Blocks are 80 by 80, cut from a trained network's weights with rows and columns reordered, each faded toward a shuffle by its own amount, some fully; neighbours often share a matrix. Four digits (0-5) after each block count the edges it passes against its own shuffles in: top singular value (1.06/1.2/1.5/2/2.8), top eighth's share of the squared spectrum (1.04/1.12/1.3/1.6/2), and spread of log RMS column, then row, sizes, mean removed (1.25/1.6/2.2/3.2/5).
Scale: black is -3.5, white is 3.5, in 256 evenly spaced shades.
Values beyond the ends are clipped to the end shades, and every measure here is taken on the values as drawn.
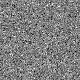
0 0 0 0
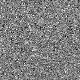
2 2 0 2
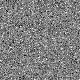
0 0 0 0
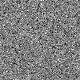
0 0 0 0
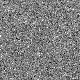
0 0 0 0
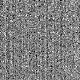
3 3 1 2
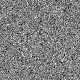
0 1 0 0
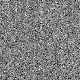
0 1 0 0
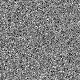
0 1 0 0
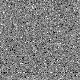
2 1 0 1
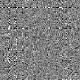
4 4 3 2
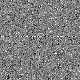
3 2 1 1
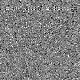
3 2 1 1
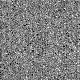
2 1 0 0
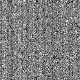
3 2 0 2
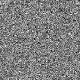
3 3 0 1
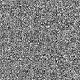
3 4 1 2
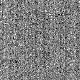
3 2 0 2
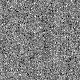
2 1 0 1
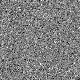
1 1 0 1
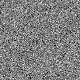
1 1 0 0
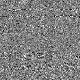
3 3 0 3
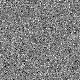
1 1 0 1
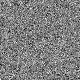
1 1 0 0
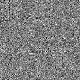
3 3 1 1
